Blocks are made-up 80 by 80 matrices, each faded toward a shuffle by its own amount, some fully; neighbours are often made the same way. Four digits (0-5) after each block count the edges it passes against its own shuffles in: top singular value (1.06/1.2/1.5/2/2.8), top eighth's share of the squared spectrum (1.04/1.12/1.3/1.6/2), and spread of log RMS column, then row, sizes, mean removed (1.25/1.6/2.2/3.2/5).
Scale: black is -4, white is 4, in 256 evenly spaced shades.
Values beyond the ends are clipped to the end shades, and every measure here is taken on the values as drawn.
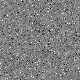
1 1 0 0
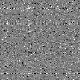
4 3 1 2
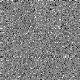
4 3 1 2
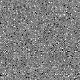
3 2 1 1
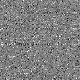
3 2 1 1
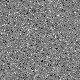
0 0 0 0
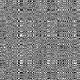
5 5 3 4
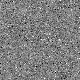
0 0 0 0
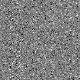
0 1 2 0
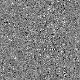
1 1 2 0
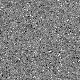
0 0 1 0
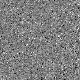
0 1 1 0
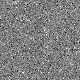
0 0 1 0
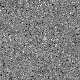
0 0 0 0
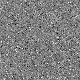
0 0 0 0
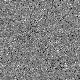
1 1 0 1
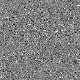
1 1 0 2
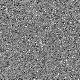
1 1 0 1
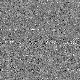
1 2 0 2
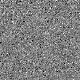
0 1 0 2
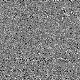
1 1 0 2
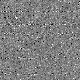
3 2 0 2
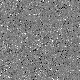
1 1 0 0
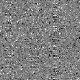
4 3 2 1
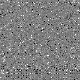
4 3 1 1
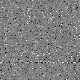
3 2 0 1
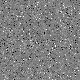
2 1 0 0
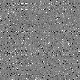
4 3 1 1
